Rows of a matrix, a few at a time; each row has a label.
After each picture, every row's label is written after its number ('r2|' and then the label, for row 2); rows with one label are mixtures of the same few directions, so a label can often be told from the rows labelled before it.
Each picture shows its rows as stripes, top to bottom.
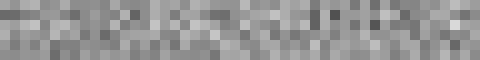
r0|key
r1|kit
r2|key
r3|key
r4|key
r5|key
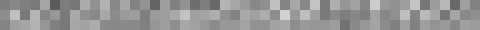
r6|key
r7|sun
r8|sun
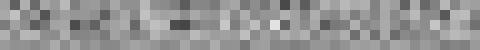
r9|sun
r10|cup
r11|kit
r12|key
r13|key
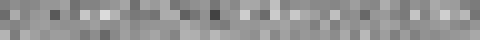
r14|kit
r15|key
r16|kit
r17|key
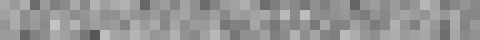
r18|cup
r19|sun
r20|key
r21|sun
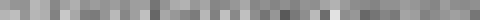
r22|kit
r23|kit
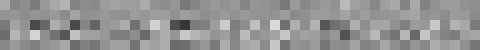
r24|sun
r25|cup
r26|kit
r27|sun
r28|kit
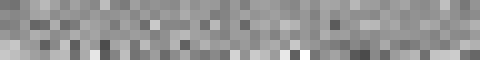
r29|cup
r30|kit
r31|kit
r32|kit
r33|cup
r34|sun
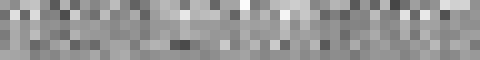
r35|key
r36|sun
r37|sun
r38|sun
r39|kit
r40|cup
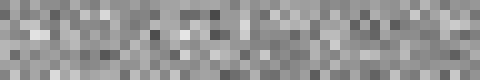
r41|sun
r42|key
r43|key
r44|kit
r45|kit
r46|key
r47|kit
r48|key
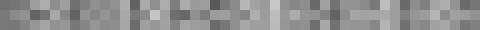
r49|kit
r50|kit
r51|kit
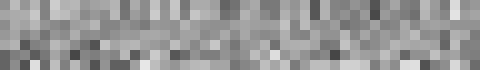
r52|key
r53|key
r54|sun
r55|cup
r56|sun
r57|kit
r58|cup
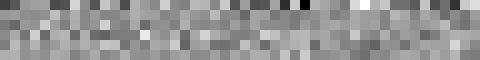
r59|sun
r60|key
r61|cup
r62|cup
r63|key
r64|sun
